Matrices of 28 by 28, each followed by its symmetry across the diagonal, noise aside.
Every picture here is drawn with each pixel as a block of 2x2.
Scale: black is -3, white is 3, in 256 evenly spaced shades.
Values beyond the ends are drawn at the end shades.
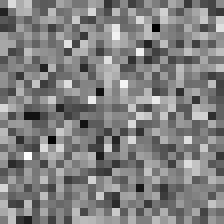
antisymmetric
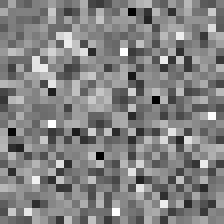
symmetric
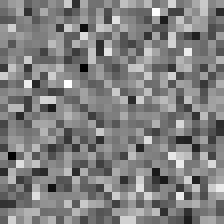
antisymmetric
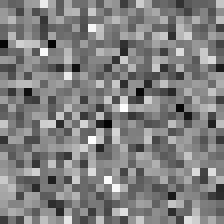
antisymmetric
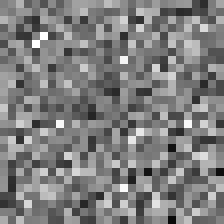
symmetric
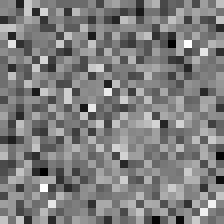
symmetric
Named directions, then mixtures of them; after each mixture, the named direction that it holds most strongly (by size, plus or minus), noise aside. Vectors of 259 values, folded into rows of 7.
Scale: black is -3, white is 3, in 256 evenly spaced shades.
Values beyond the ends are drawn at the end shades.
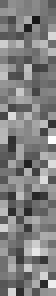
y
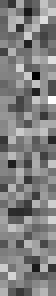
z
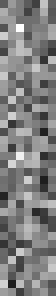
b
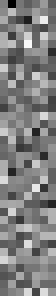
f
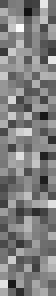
b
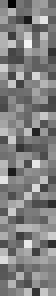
f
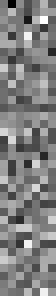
f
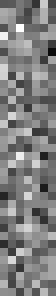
b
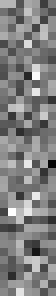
z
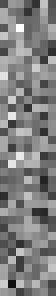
b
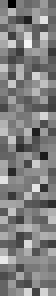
f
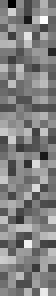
f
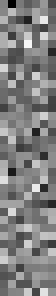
f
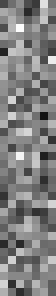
b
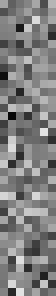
y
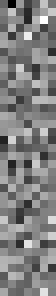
z
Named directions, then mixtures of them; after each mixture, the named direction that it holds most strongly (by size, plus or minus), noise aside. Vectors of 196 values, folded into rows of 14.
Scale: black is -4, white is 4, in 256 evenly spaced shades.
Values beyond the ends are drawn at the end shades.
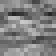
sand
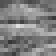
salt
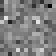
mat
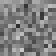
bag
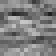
sand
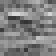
sand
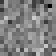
mat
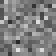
mat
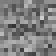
bag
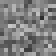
bag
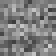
bag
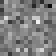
mat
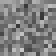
bag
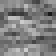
sand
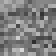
bag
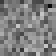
bag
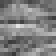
salt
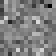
mat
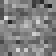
mat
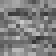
sand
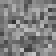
bag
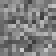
bag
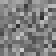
bag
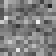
mat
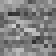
sand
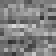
salt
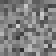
bag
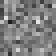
mat
